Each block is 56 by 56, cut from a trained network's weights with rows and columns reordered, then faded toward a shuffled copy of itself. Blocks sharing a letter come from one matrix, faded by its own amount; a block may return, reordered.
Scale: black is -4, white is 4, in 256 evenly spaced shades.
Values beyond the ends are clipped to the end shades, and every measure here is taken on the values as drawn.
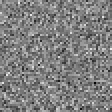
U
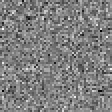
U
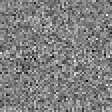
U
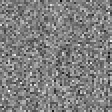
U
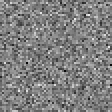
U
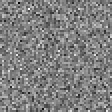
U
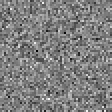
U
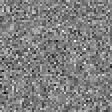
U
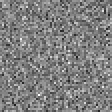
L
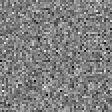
U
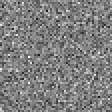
U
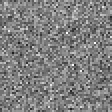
L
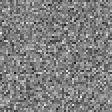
U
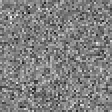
L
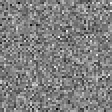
U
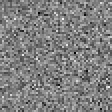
L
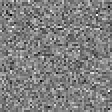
U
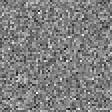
U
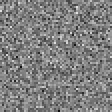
L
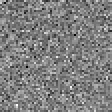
U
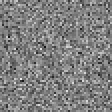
U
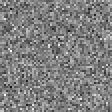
L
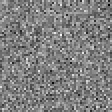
U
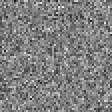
L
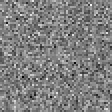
U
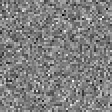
U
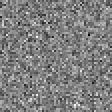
L
